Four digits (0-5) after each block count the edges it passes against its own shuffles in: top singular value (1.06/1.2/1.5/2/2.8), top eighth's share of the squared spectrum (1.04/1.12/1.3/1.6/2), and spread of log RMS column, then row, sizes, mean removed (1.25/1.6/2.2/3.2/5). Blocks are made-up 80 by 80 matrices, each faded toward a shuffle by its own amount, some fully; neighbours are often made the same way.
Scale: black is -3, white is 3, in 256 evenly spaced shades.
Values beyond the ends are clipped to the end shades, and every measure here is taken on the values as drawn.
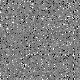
3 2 2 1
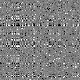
5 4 3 3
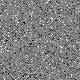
2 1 0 0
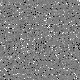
3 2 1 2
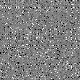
4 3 1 2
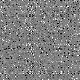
4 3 1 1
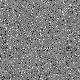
2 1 0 0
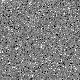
0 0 0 0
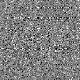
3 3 1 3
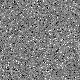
0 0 0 0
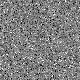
0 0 0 0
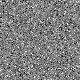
2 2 0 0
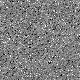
0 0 0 0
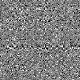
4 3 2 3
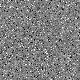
0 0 0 0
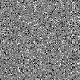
3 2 1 1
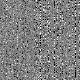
2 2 3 0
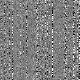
2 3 4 0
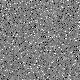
0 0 0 0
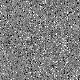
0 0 1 0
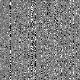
2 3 4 0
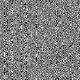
2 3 3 0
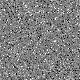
2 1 0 0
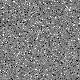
1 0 0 0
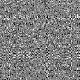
4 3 2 2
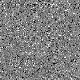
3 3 1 1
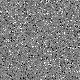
0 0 0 0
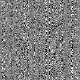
2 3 4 0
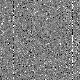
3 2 2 0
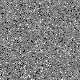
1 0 0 0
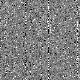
2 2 3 0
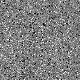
0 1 1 0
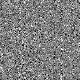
0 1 2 0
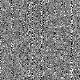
1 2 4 0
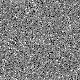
0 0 1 0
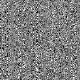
1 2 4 0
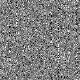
1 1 3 0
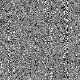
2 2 3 0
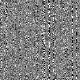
2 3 4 0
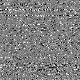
2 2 0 3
